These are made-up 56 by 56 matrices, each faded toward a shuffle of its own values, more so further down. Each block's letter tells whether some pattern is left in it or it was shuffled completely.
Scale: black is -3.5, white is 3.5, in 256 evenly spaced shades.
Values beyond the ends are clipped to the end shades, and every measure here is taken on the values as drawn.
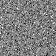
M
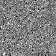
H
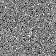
M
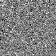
H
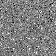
H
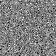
M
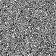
M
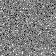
M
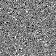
M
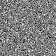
M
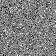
M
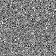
H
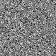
H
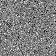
M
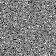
M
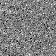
H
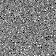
M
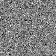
M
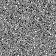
M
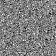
H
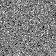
M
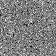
M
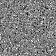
M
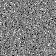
M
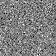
H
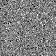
H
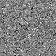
H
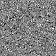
H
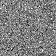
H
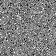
M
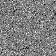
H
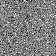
H
